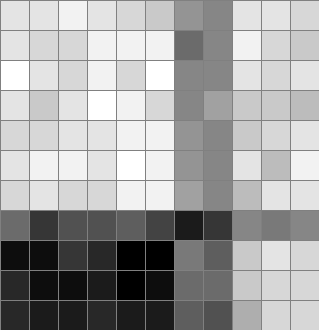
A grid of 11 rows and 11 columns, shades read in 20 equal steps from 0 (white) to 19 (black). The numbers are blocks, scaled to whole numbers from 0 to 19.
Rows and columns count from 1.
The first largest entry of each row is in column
8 7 7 7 8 8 8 7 5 5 2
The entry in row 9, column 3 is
15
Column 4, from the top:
2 1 1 0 2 2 3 13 16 17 16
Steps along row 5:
same down same down same up up down down down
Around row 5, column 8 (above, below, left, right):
7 9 8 4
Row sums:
38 39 34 41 38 32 38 138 136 138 137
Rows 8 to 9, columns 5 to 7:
12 14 17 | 19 19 10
